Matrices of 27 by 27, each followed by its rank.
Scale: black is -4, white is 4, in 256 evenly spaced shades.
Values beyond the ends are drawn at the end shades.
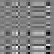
one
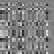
two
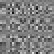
three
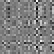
three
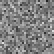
full rank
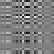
one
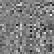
five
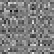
five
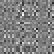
three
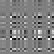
one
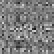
five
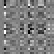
two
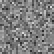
full rank
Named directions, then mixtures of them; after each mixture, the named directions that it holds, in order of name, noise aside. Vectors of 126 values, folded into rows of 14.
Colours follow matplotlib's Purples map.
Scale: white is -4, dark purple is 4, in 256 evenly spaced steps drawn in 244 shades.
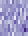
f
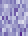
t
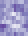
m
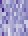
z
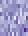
f, t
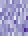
f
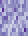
f, t, z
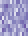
f, t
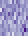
f, z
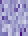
t, z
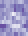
m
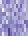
z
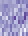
f, t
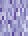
f, t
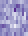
f, m, t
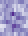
m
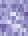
m, t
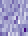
f, t, z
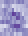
m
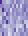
z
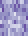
f, m, z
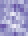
m
